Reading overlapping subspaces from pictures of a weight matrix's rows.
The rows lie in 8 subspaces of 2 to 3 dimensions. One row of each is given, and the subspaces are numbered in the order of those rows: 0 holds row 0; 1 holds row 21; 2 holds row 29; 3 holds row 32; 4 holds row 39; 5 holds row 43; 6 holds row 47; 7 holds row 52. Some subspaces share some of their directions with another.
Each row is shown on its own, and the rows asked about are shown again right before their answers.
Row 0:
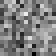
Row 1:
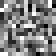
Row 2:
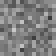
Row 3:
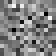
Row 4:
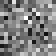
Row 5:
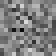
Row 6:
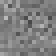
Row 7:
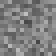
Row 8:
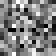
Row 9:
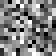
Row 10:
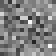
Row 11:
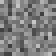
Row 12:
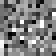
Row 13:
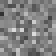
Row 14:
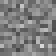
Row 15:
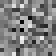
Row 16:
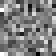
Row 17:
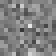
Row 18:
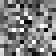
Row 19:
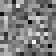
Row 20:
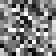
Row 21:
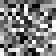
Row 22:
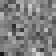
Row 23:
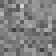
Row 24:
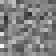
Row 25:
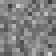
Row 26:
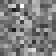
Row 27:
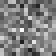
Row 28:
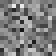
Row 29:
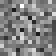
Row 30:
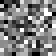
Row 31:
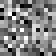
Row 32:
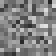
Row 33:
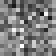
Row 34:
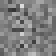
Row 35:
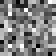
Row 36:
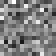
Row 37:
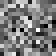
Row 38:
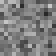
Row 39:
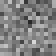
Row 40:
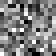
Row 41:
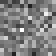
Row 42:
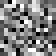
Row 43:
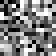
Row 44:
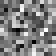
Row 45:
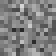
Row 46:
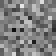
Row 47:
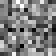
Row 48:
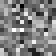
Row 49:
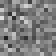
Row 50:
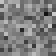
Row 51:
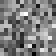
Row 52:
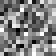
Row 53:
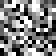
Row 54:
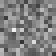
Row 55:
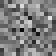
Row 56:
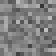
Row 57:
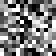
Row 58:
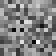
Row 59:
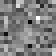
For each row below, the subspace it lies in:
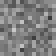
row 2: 0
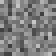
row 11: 6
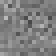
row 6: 4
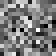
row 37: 7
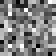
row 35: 6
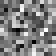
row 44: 7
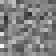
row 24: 4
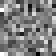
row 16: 3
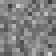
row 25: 6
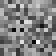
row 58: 2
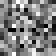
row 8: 6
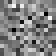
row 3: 0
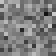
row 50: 5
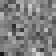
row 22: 3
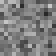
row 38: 5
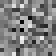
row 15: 3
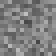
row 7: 1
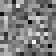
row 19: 4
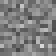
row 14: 4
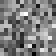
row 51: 0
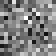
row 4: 4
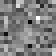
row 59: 4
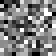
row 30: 5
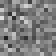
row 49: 1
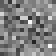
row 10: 4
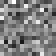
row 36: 1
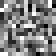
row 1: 3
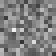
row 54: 2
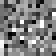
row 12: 2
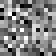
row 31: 1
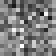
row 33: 0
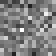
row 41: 5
